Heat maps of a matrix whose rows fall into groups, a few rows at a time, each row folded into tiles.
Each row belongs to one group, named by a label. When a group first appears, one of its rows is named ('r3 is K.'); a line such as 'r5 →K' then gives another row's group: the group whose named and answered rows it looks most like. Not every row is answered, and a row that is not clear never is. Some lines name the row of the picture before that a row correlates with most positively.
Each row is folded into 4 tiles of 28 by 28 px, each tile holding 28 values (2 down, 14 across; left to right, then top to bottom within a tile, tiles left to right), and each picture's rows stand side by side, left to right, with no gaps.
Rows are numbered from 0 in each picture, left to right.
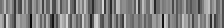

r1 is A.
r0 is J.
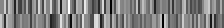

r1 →A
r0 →J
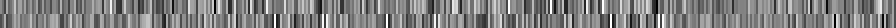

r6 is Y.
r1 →Y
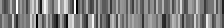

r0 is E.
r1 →J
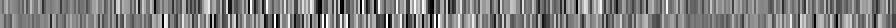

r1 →A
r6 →J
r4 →E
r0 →A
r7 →J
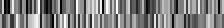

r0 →Y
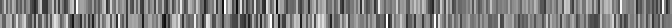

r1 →J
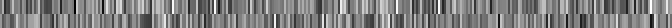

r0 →Y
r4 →A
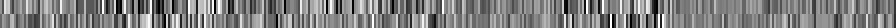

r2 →Y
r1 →Y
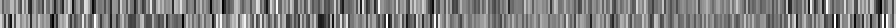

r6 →E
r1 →J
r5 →J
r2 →E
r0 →J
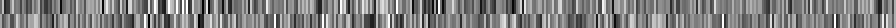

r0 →Y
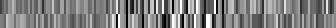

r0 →E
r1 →J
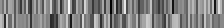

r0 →J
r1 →Y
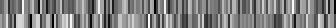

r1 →E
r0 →J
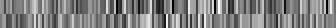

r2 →Y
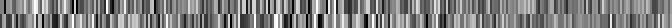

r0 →E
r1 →E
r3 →J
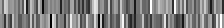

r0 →A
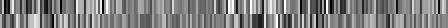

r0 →Y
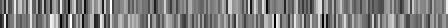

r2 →A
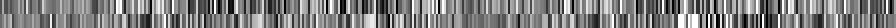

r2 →Y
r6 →E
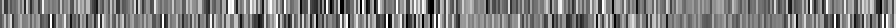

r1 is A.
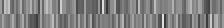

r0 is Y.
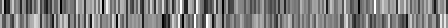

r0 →Y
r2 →Y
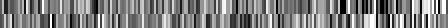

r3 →Y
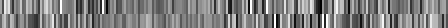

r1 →Y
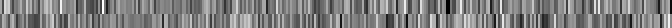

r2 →E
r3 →J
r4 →E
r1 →A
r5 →J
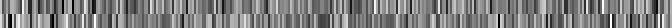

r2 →E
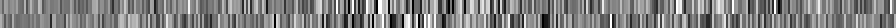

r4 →E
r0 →A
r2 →A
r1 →E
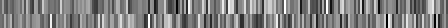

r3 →A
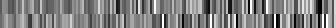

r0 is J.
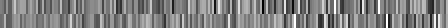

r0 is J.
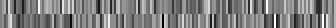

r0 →J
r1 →A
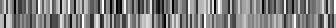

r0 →J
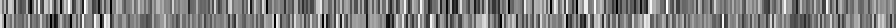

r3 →J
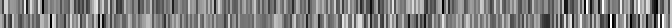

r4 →E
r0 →A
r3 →E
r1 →Y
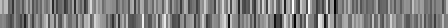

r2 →J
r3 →E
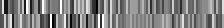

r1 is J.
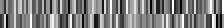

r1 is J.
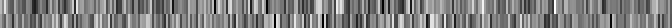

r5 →A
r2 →A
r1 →Y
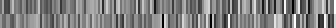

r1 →A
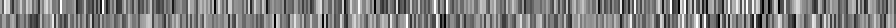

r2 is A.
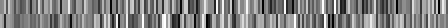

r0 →J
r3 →Y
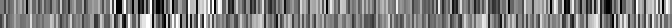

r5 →Y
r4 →Y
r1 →Y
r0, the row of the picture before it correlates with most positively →1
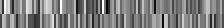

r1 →A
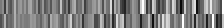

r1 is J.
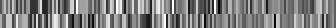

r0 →E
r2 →A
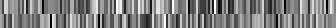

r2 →Y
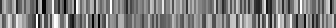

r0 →E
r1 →J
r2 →E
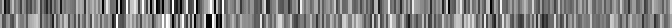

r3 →E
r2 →E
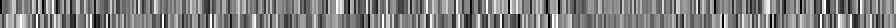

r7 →E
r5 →J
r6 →A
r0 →E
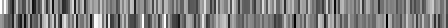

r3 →A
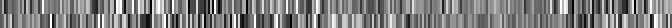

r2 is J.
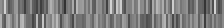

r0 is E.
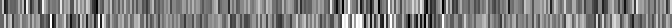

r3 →E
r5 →E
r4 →Y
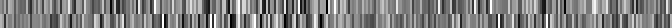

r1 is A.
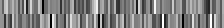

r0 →A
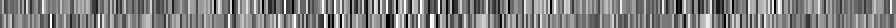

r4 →Y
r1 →Y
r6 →Y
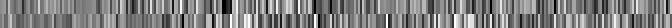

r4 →E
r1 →J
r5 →E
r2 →E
